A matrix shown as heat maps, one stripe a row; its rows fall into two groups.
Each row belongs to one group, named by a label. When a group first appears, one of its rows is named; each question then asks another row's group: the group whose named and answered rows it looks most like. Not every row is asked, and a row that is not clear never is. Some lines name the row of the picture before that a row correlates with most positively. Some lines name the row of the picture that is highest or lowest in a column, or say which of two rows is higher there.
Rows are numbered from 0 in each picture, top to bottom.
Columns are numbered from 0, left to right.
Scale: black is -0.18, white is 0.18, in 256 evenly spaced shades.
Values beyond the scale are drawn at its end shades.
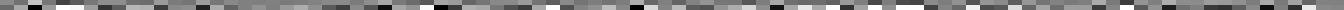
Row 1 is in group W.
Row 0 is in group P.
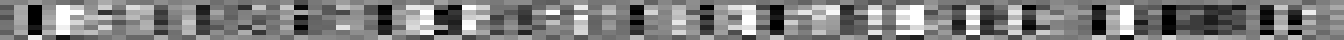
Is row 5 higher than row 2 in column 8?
Yes
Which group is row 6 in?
W
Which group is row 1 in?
W
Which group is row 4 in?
W
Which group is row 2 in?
W
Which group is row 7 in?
P
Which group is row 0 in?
P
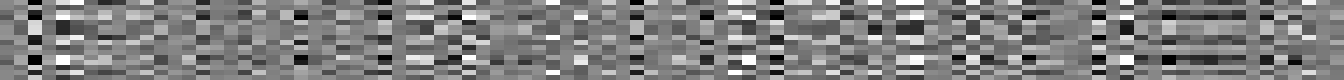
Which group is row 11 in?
W
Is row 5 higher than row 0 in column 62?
No
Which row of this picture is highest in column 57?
0
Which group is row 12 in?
W
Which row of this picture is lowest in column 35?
12
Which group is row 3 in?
W
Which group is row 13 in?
P
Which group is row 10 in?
P
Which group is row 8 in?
W
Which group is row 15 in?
P
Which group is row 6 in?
P
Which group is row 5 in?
P
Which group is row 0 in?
W
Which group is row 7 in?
W
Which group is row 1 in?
P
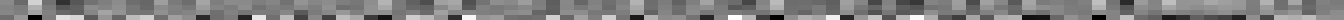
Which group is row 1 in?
P
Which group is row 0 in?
P
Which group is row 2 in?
P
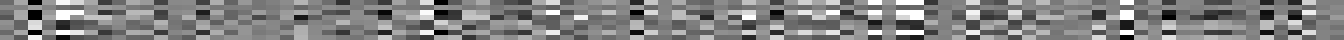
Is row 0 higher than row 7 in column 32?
No
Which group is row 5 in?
P
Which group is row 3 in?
W
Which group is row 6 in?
W
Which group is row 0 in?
W
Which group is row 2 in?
W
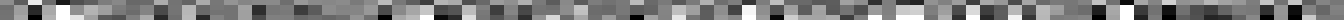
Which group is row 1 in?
W
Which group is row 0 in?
P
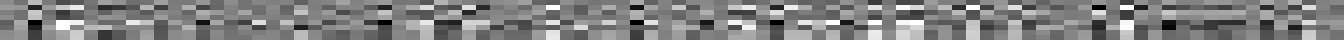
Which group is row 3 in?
P
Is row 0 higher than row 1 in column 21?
No
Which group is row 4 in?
W
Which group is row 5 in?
W
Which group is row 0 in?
P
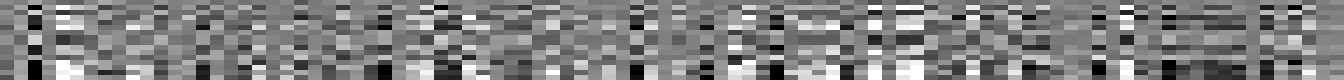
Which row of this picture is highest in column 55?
11
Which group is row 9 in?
W
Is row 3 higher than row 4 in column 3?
Yes
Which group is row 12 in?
W
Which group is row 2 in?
P
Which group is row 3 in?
W
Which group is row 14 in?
W
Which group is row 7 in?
P
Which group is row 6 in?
P
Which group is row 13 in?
W
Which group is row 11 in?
P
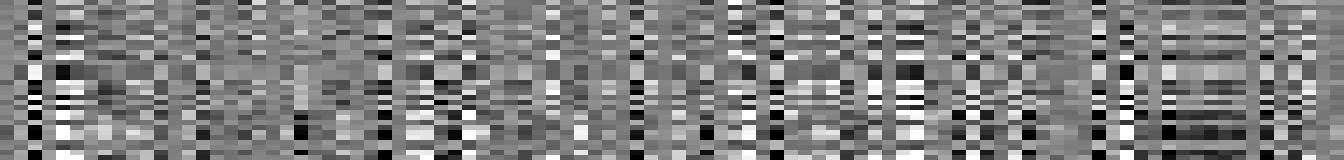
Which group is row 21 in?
P
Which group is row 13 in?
P
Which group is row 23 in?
W
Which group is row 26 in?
W
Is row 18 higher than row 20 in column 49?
No
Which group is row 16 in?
W
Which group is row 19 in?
P
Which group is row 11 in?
W
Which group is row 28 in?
P
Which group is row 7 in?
W
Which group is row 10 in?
W
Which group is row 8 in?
P
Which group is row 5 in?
P
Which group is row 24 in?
P
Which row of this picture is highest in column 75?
25
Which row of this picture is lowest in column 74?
0
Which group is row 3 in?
W
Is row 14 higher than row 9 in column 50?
Yes
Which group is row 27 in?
W
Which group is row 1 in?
P
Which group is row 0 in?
W
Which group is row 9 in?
P
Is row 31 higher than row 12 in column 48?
Yes
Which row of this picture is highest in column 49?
25
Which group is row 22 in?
W
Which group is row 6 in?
P
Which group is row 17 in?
W
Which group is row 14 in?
P
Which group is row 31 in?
W
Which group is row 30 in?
W
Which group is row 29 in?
P
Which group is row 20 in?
W
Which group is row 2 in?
W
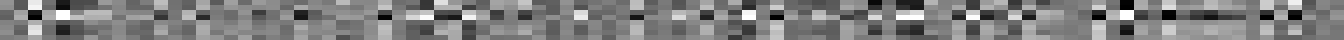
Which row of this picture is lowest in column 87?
3
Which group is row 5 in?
P
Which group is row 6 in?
P
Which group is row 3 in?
W
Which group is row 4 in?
P
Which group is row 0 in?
P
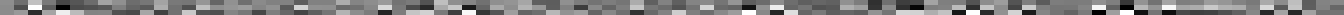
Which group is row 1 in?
P
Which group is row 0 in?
P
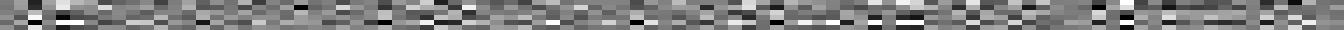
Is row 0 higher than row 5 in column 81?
No
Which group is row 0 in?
W
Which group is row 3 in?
P
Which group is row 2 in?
P
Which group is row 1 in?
W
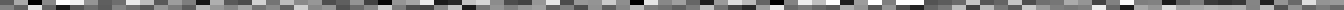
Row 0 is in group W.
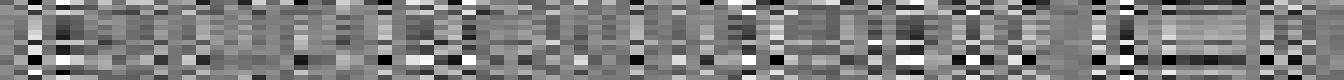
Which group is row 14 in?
P
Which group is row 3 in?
P
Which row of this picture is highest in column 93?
8
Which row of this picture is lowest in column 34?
2
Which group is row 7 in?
P
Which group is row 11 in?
W
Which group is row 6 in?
P
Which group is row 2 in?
W
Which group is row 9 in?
P
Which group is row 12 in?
W
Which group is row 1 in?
P
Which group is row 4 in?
P
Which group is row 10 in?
P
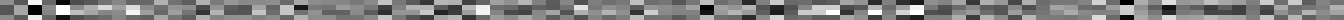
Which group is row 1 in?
W
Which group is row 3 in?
P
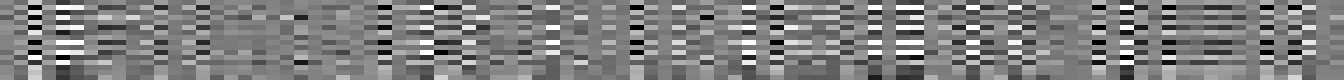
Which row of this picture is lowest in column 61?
12
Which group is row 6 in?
P
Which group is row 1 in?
W
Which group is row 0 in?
P
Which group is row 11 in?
P
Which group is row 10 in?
W
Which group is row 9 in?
P
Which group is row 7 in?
P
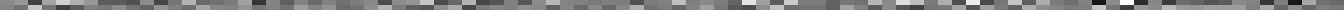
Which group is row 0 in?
W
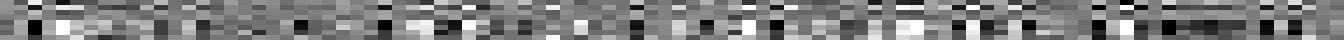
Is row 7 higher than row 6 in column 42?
Yes
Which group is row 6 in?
W
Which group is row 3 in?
P
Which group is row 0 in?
P
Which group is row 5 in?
W
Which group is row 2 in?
P
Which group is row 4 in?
W
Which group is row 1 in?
W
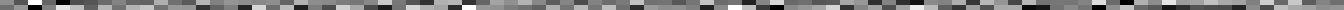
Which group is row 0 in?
P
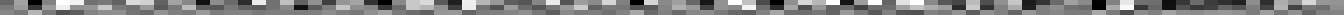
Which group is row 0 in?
W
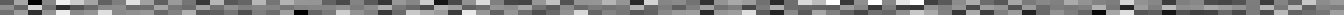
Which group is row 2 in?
W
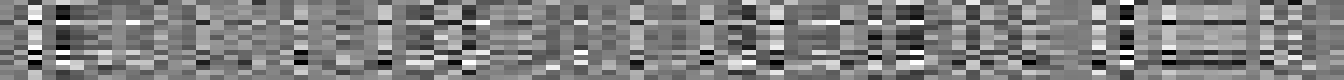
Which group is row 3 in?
P
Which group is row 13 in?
W
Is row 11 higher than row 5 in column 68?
No
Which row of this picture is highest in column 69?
0
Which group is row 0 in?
W
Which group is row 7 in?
P
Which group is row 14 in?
P
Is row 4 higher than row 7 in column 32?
No
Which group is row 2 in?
P
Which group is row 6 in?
P
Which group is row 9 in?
P
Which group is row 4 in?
W
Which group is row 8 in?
P
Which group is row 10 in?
W
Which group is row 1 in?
P
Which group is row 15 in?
P
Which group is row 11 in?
P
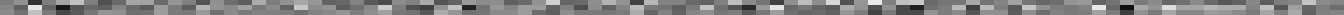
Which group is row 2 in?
P
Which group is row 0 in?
W
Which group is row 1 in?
P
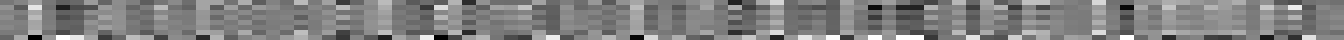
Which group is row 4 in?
P
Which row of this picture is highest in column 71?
1
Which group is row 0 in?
P
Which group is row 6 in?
P
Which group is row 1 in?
P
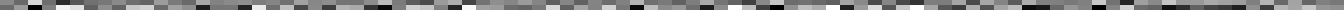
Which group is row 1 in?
W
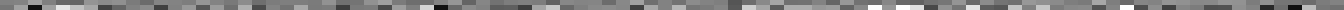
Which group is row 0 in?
P
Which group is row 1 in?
W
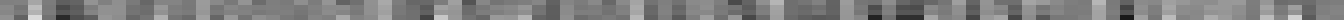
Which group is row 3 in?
P
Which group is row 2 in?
P
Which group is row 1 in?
P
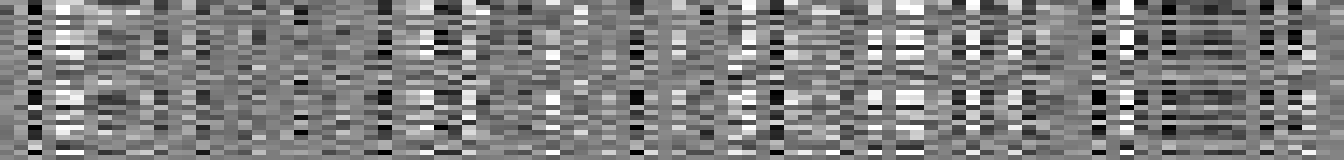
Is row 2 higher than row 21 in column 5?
Yes
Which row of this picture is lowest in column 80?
21
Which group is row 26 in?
W
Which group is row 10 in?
W
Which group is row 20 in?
W
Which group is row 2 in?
W
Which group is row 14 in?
P
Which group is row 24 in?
P
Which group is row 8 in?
W
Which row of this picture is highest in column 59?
30
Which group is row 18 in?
W
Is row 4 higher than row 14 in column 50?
No
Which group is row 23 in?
W
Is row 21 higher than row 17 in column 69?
No
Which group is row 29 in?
P
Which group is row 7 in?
W
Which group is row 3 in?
P
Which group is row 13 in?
W
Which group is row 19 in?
W
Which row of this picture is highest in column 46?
30
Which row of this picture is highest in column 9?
2
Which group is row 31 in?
P
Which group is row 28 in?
P
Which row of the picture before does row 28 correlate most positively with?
0
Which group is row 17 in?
P
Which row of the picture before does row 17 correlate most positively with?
0
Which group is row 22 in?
W
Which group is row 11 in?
W
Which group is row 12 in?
P
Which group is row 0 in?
W
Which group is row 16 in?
W
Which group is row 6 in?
W
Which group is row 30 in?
W
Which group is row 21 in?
P
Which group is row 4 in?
W
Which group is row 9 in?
P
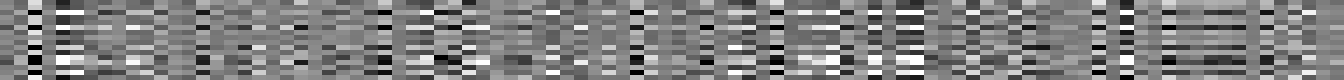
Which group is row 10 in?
P
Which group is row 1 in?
P
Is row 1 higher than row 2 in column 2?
Yes
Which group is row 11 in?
W
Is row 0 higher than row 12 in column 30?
No
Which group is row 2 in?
W
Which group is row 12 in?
W
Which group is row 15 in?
P
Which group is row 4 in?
P
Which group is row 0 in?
P
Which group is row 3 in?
P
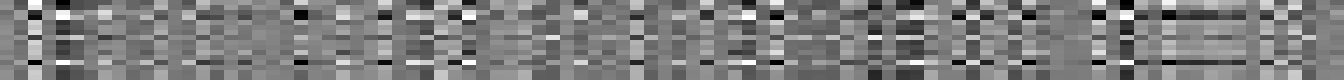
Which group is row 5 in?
P
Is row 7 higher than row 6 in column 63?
Yes
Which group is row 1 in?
P
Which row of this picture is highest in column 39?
7
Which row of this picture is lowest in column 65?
0
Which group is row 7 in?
W
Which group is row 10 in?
P
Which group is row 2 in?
W
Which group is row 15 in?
P
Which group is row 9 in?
P
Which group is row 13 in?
P
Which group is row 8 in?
P
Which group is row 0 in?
P
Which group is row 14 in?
P
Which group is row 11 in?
P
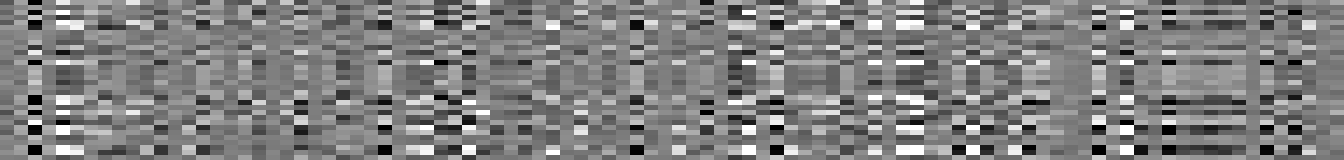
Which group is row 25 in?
W
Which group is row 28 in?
P
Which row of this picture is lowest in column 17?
20
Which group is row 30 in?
W
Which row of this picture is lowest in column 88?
20
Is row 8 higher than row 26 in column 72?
No
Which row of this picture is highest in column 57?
4
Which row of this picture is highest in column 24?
20
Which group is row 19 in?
W
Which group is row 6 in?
P
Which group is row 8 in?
P
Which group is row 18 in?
P
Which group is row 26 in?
W
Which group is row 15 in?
P
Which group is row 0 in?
W
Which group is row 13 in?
P
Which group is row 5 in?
W
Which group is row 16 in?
P
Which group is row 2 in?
W
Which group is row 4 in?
W
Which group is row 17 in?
P
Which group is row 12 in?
W
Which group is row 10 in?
P
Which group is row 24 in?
P
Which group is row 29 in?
W
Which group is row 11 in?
P
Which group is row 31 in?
P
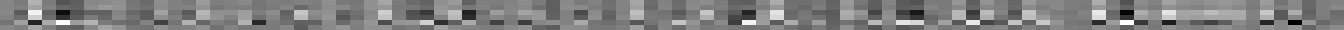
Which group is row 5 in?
P
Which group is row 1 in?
P
